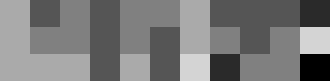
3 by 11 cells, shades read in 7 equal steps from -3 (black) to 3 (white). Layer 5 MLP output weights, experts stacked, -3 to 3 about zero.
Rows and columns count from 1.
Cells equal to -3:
1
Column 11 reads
-2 2 -3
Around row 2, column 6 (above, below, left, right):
0 -1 0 1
